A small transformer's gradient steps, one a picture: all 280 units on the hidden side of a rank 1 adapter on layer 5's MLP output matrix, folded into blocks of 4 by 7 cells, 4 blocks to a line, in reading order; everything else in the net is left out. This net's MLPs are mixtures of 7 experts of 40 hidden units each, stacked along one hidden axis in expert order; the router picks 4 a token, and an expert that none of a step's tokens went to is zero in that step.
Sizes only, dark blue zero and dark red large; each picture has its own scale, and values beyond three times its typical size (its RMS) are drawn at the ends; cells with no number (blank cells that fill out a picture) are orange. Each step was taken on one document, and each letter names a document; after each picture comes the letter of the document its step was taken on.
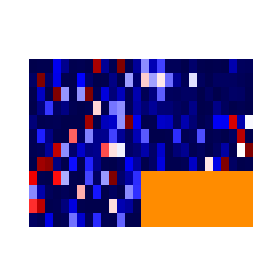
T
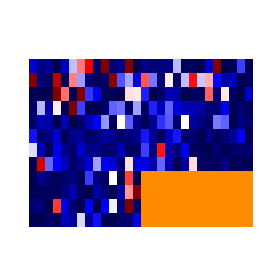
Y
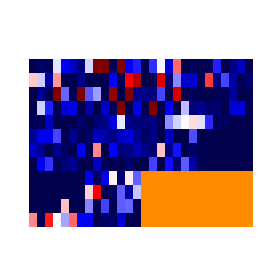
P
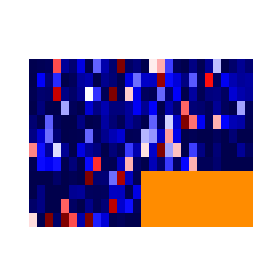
P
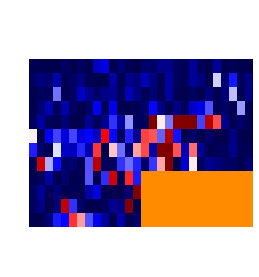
T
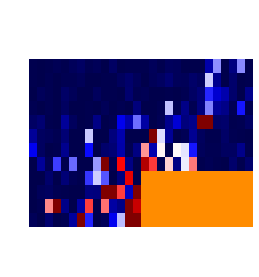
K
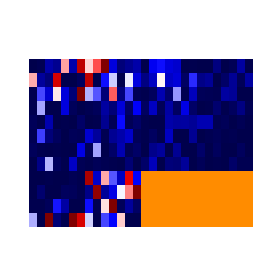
P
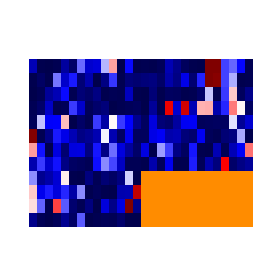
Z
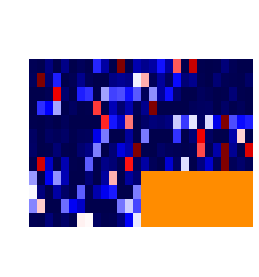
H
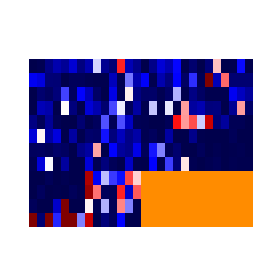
P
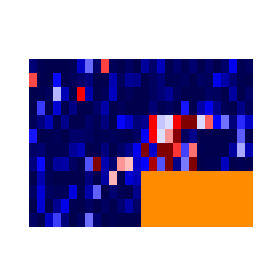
Z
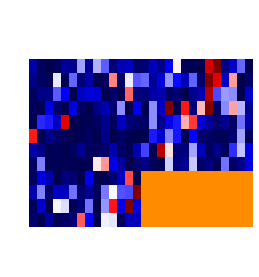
Z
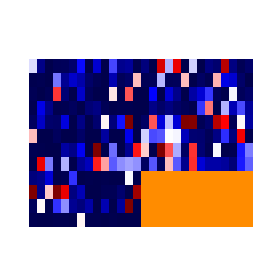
Z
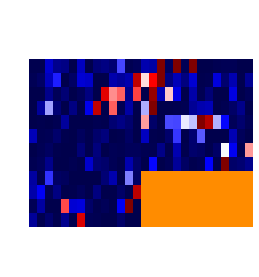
H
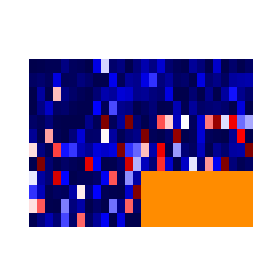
T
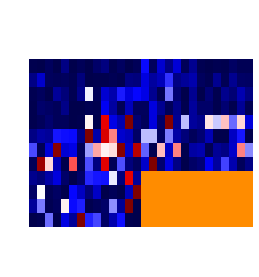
T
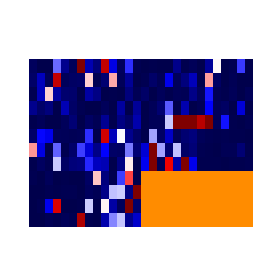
K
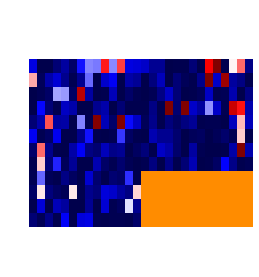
Y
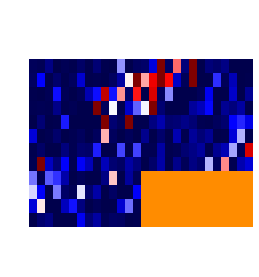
H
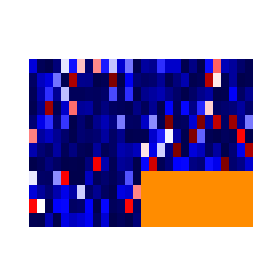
Y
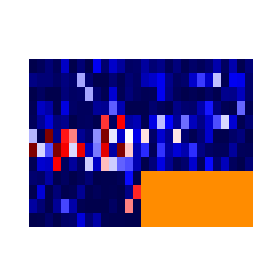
T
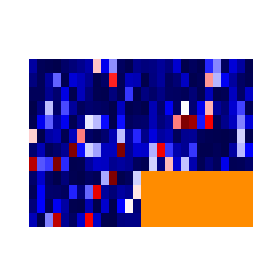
Z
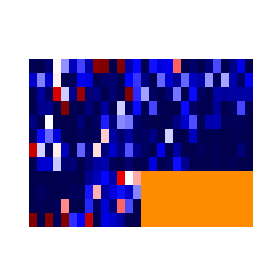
P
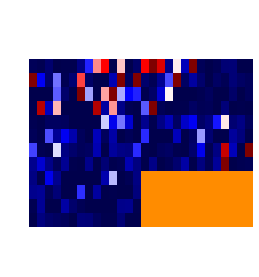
H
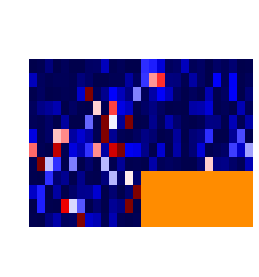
T
